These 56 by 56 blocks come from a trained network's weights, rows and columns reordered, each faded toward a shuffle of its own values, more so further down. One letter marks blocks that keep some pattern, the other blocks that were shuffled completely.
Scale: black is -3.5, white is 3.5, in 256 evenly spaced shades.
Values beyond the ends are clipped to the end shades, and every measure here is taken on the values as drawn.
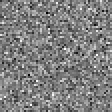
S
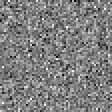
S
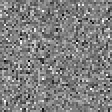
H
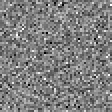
S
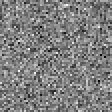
S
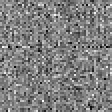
H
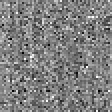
H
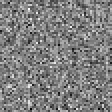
H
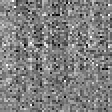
H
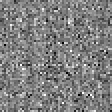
H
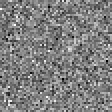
S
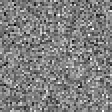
S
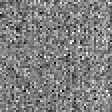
H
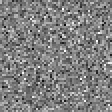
S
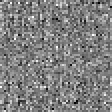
H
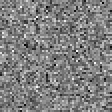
H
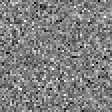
S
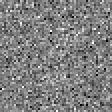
S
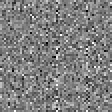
H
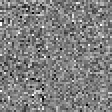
H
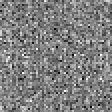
H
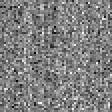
H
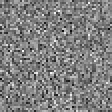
H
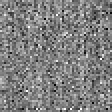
H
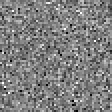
S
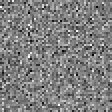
H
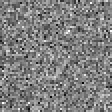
S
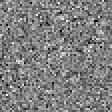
S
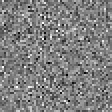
H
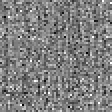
H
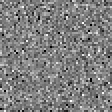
S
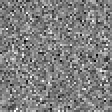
H
